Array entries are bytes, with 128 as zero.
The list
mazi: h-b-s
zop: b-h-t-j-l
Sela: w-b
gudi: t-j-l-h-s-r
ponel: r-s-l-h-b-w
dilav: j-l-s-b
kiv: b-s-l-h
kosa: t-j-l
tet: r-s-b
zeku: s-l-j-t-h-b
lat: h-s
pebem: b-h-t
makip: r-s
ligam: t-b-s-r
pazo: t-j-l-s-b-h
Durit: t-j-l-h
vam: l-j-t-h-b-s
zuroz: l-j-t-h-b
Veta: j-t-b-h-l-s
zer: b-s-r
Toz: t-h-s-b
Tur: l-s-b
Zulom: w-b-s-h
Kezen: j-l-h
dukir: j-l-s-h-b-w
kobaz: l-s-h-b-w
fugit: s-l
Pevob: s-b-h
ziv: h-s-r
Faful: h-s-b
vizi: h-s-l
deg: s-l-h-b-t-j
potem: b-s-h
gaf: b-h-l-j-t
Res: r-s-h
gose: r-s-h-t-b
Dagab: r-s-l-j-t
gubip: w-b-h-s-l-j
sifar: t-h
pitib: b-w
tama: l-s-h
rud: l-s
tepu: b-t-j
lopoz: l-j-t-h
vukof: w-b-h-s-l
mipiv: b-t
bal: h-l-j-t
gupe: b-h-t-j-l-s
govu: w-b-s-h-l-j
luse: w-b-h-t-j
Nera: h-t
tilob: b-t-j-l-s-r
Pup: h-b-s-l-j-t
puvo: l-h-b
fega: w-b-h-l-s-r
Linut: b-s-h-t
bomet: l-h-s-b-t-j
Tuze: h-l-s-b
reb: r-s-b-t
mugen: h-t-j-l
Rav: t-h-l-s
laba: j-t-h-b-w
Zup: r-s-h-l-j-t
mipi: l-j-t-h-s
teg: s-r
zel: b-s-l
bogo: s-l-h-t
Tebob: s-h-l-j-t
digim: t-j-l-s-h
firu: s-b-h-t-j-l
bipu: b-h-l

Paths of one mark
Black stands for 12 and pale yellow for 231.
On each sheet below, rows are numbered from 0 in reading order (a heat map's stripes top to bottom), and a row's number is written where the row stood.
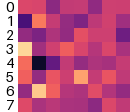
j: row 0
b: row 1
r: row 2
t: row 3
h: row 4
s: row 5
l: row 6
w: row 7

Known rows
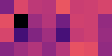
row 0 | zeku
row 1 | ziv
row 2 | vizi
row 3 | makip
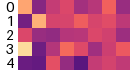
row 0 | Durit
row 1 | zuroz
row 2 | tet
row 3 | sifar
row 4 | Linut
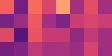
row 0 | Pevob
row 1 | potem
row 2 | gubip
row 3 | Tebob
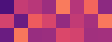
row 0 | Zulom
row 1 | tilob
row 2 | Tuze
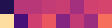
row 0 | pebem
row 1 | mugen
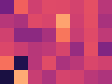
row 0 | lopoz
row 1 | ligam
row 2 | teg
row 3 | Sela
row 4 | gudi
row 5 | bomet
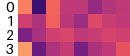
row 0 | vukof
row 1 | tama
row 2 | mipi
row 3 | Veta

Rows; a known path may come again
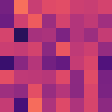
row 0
vam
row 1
deg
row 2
bal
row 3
fugit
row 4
Dagab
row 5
Sela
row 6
luse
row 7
firu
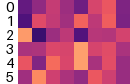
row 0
zer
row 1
govu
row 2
Nera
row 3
ligam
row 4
Pevob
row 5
rud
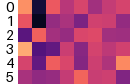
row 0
fega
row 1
ziv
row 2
Tuze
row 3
Faful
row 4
tilob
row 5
mazi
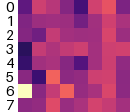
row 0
zel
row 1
bipu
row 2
Tebob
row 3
pebem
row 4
gaf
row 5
Zup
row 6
kosa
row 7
gose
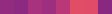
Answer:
makip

